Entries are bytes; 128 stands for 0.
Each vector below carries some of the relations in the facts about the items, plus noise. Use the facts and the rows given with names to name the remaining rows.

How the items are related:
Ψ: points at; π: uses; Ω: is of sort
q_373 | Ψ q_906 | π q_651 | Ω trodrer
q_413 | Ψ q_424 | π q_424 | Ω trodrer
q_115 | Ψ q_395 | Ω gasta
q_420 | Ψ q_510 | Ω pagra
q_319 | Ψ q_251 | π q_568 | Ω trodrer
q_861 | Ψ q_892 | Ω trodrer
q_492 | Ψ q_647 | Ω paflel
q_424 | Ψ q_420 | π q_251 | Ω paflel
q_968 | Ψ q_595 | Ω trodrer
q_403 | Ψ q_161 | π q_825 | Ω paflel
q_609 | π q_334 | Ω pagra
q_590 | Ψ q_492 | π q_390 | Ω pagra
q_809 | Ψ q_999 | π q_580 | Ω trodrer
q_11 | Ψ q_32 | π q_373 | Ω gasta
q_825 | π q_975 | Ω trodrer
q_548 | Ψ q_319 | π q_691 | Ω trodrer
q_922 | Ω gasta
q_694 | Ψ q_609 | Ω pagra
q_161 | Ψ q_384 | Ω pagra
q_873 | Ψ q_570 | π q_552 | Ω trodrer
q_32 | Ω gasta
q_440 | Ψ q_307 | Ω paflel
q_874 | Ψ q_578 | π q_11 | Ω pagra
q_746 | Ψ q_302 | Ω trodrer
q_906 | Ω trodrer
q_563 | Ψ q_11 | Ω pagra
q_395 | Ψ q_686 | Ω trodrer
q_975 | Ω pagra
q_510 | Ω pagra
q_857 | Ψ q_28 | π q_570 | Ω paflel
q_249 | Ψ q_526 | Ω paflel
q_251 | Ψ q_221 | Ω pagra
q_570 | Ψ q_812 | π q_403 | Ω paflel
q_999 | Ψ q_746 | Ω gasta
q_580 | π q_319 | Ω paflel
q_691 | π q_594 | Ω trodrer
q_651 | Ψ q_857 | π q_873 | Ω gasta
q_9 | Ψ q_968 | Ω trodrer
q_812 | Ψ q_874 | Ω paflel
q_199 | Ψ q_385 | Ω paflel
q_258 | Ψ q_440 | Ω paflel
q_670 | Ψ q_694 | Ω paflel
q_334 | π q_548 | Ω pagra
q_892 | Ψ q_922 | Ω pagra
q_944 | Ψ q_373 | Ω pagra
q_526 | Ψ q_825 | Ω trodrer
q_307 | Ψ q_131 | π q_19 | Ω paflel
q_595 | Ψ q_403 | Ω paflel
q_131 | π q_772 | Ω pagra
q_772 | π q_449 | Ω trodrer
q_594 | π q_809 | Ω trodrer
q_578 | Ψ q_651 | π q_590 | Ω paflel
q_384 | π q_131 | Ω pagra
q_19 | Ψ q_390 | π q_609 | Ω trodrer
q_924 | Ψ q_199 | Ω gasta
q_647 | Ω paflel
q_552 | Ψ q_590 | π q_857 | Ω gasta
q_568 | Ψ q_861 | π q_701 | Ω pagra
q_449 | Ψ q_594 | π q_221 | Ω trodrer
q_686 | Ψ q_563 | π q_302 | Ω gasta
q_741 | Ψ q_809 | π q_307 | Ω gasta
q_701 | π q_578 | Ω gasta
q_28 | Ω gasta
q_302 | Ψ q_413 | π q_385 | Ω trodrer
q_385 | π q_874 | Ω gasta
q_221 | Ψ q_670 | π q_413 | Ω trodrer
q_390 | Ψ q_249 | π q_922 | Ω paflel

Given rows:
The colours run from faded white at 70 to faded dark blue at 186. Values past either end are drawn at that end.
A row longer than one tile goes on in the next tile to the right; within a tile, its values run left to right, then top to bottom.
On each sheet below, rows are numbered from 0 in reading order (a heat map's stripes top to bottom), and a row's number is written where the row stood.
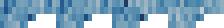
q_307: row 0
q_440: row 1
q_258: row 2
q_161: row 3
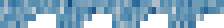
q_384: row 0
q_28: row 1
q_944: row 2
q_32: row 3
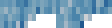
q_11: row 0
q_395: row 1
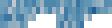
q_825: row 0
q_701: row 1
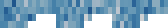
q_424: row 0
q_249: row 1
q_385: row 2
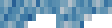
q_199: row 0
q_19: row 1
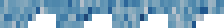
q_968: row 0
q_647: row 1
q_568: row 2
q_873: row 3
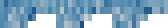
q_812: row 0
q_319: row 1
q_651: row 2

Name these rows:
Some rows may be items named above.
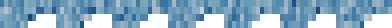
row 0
q_590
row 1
q_873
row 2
q_906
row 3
q_510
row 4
q_999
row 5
q_922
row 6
q_19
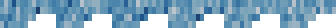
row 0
q_922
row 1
q_670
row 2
q_647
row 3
q_590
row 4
q_384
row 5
q_825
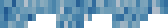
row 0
q_424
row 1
q_385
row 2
q_906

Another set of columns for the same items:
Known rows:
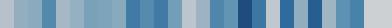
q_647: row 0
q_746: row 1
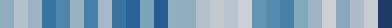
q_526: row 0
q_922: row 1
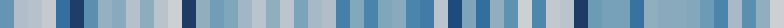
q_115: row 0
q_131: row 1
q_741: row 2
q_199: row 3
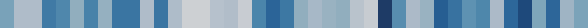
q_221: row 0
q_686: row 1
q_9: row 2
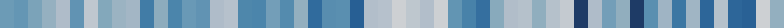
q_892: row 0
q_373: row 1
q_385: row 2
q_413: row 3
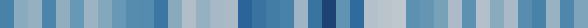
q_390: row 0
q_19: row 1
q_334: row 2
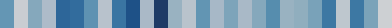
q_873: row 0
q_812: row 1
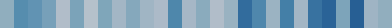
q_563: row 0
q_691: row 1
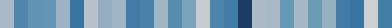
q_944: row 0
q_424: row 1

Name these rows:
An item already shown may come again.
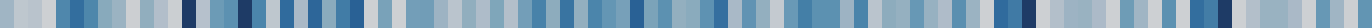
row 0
q_11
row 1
q_302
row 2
q_384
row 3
q_258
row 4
q_568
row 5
q_510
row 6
q_510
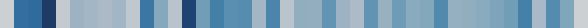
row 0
q_420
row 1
q_568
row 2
q_670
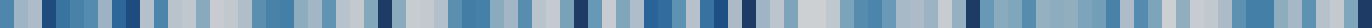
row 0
q_548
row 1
q_651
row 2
q_651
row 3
q_873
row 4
q_28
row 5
q_670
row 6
q_651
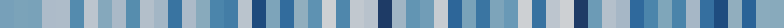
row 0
q_874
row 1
q_741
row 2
q_999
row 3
q_319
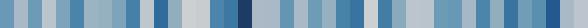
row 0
q_570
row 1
q_424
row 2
q_825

